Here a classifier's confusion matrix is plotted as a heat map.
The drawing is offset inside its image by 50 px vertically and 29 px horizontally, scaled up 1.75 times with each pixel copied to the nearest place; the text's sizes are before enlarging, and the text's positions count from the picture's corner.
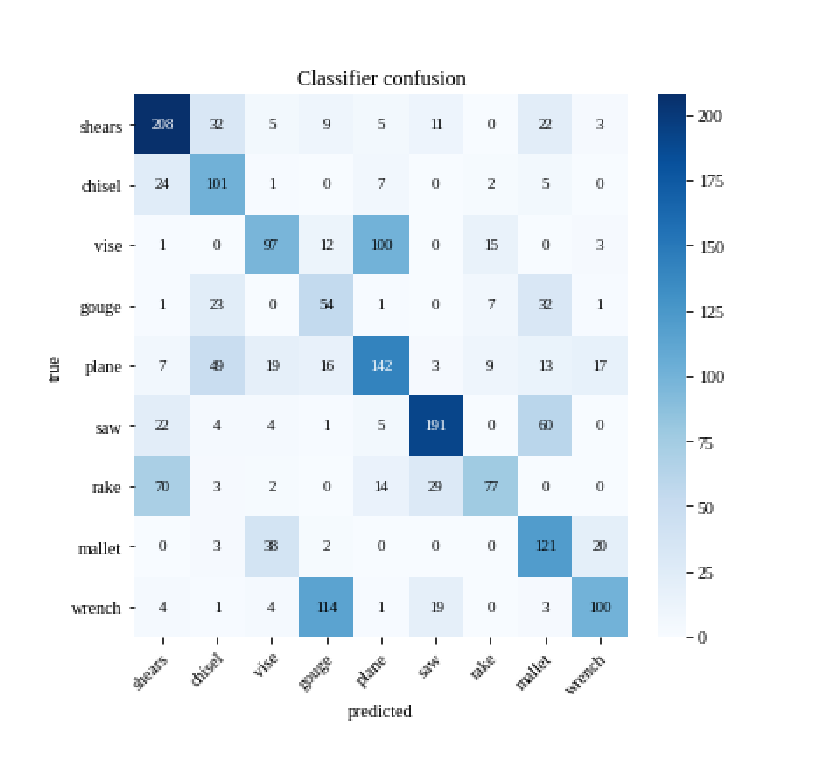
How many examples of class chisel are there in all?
140
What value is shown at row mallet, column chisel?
3
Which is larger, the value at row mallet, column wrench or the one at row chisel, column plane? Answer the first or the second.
the first
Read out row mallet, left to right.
0 3 38 2 0 0 0 121 20
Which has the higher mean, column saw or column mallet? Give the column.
mallet
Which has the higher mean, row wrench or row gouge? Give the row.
wrench
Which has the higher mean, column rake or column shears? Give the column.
shears
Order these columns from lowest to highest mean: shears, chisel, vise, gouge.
vise, gouge, chisel, shears
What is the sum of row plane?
275
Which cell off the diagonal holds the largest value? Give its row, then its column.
wrench, gouge
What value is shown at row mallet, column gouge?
2
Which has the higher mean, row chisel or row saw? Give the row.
saw
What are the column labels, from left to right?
shears, chisel, vise, gouge, plane, saw, rake, mallet, wrench
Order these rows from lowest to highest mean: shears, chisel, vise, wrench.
chisel, vise, wrench, shears
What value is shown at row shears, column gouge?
9
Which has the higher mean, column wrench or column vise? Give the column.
vise
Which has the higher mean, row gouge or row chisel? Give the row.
chisel
